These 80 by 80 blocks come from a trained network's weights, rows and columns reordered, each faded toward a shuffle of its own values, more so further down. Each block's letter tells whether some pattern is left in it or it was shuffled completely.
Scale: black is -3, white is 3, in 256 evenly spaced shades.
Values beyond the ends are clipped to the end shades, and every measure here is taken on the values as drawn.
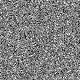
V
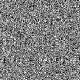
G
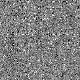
G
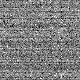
G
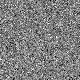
V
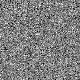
G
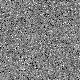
V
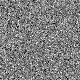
V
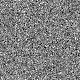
V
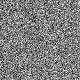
V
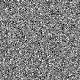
G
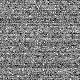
G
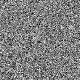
G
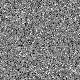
V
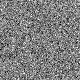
V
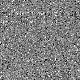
G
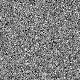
V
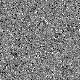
G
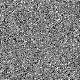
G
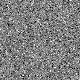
V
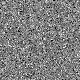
V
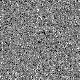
G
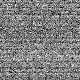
G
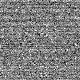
G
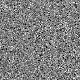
G
